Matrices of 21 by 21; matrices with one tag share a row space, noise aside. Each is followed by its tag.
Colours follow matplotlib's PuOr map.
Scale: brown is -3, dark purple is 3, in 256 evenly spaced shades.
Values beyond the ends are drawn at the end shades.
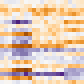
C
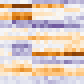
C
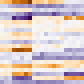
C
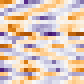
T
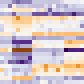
C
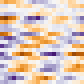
T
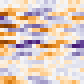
T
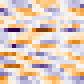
T
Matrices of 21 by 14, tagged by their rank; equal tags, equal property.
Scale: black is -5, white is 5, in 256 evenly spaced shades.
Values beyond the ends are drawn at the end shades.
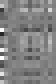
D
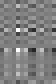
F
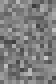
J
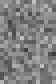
J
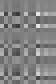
F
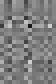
D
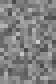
J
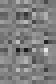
D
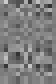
D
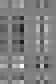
F
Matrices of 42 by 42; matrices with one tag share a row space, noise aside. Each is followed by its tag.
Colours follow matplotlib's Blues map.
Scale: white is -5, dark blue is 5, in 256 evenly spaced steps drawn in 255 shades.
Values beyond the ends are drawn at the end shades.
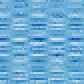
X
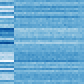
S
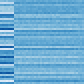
S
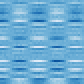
X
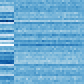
S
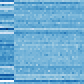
S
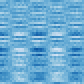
X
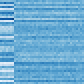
S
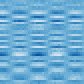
X
